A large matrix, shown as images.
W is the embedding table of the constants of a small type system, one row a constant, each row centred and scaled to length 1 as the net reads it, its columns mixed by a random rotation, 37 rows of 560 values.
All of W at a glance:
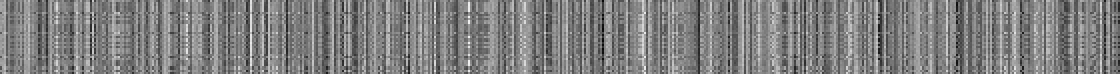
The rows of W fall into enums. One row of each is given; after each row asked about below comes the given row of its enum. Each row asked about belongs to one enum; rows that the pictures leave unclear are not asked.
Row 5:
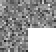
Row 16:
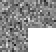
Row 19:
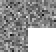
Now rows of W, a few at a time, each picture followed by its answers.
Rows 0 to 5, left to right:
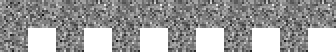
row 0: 19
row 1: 5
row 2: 5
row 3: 5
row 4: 5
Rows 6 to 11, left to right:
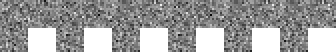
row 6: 16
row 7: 19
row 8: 5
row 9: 19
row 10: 5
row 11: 5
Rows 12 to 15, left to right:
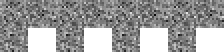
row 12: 19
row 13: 19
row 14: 19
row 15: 19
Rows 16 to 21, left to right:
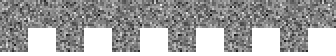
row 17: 19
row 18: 5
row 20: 19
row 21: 5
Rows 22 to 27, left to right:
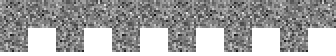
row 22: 19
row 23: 5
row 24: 19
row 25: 19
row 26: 19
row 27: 5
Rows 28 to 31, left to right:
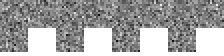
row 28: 16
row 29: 19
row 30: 5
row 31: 5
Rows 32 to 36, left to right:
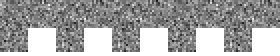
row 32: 5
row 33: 16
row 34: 16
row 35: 5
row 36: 16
